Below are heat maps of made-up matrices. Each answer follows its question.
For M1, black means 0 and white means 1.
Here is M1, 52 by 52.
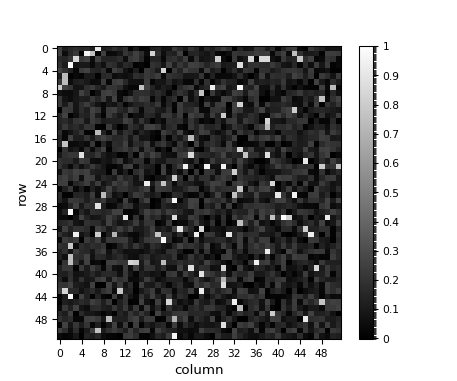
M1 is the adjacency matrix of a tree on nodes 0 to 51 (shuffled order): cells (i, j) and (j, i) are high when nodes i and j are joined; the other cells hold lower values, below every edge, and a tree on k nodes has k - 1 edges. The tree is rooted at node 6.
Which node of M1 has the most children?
33
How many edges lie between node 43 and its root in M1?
2
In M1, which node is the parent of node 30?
21
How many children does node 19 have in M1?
3
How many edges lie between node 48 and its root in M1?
6
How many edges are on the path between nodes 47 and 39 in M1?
1
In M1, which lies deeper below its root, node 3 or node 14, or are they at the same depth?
node 3
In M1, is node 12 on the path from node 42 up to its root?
no
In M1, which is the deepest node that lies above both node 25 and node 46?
33
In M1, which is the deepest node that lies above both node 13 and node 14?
38
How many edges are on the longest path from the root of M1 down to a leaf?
17
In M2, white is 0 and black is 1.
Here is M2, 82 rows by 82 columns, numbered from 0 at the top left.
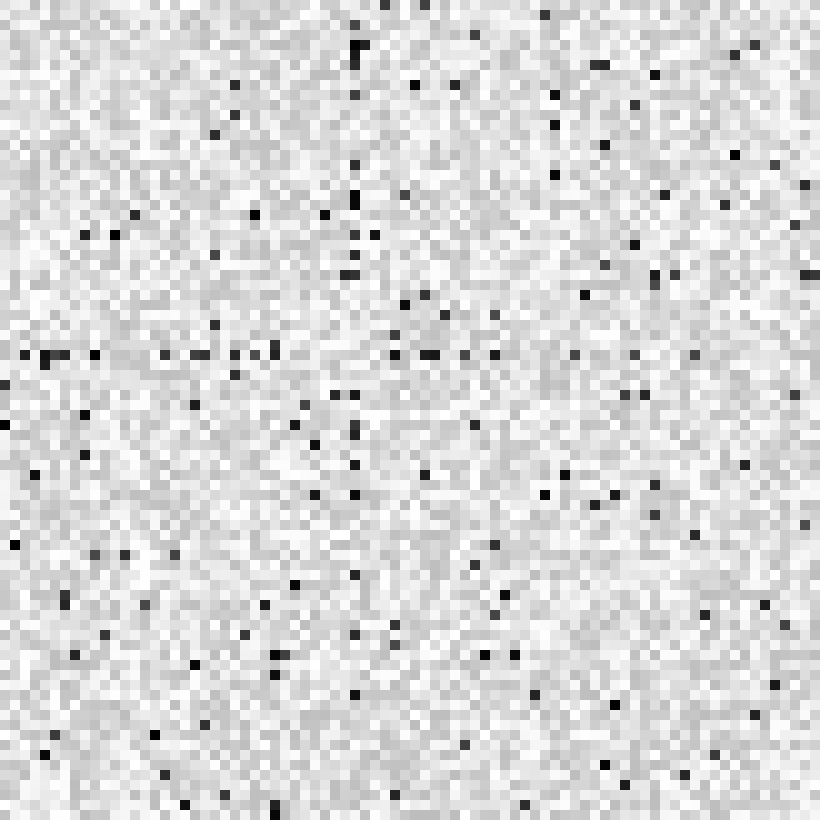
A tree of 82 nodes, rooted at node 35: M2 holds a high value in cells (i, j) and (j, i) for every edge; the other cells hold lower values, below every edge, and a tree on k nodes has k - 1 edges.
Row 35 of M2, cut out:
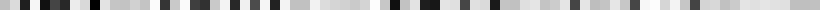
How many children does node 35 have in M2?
19
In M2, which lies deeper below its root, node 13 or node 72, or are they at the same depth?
node 13
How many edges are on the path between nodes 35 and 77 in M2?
2
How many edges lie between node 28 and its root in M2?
3
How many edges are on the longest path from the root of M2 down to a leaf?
3
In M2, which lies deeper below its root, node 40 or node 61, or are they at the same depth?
the same depth
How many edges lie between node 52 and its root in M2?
3
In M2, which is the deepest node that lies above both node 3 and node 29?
42
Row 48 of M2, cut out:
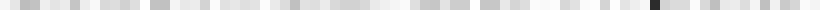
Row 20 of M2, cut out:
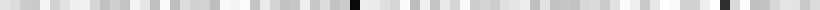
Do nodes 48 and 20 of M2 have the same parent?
no
